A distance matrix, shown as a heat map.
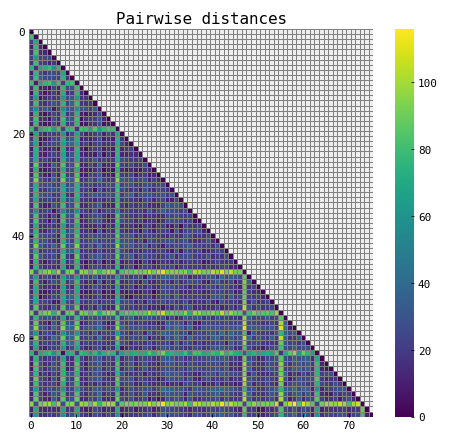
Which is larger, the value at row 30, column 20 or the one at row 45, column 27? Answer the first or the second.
the first
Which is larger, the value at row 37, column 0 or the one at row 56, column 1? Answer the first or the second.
the second
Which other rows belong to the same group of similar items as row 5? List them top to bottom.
0, 2, 3, 4, 6, 8, 9, 11, 12, 13, 14, 15, 16, 17, 18, 20, 21, 22, 23, 24, 25, 26, 27, 28, 29, 30, 31, 32, 33, 34, 35, 36, 37, 38, 39, 40, 41, 42, 43, 44, 45, 46, 48, 49, 50, 51, 52, 53, 54, 56, 57, 58, 59, 60, 61, 62, 64, 65, 66, 67, 68, 69, 70, 71, 72, 74, 75
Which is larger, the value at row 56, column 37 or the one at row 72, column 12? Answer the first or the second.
the first
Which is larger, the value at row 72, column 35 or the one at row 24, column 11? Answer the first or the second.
the first
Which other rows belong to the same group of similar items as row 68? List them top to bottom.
0, 2, 3, 4, 5, 6, 8, 9, 11, 12, 13, 14, 15, 16, 17, 18, 20, 21, 22, 23, 24, 25, 26, 27, 28, 29, 30, 31, 32, 33, 34, 35, 36, 37, 38, 39, 40, 41, 42, 43, 44, 45, 46, 48, 49, 50, 51, 52, 53, 54, 56, 57, 58, 59, 60, 61, 62, 64, 65, 66, 67, 69, 70, 71, 72, 74, 75
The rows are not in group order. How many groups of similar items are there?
2
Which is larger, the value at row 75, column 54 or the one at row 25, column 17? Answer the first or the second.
the first
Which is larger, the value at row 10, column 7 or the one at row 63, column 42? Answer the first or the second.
the second
